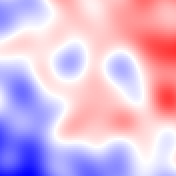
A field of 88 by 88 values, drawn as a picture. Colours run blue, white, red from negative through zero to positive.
Ninth with the lowest average: bottom left. Ninth with the highest average: top right. Mirror symmetry: none. Average level on the scale: 50%. Slope: up to the top right. Odd rows or columns: none. Grain: smooth.
